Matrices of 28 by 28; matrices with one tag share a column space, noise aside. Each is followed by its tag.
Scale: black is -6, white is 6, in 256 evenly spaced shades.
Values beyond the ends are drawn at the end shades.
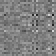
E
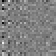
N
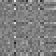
N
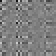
N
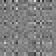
N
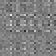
E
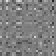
N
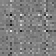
E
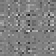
E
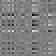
E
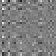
N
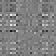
E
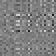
E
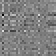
E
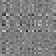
E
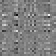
E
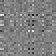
E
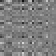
N
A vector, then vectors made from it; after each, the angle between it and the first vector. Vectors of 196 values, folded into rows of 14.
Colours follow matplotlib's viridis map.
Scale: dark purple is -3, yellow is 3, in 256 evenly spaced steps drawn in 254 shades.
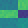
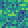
partly aligned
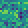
partly aligned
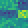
nearly opposite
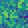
partly aligned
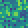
partly aligned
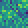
partly aligned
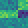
nearly parallel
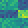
nearly opposite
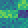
nearly parallel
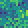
partly opposed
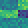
nearly parallel
